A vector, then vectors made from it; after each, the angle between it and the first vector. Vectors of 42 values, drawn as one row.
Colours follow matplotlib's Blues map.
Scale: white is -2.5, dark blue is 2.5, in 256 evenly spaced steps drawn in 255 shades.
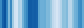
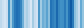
nearly opposite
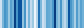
partly opposed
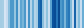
partly opposed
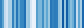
partly opposed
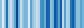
partly opposed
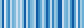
orthogonal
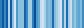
partly aligned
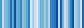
partly opposed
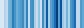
partly opposed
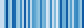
orthogonal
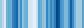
nearly opposite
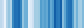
nearly opposite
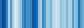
nearly parallel
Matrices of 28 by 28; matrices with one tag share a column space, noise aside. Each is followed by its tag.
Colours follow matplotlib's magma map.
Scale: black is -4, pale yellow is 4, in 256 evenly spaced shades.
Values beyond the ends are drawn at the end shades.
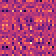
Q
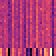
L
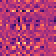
Q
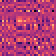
Q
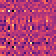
Q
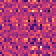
Q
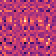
Q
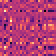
Q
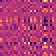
Q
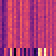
L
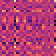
Q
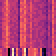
L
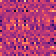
Q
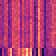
L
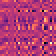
Q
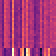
L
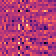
Q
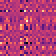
Q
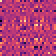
Q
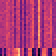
L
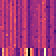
L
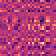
Q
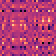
Q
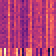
L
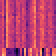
L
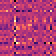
Q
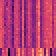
L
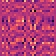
Q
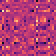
Q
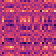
Q
